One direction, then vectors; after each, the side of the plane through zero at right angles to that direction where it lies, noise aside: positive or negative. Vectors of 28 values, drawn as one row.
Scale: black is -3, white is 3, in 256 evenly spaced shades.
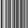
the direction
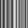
negative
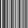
negative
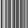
positive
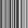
positive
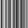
positive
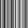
negative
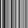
negative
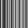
negative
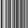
positive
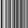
positive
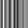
positive
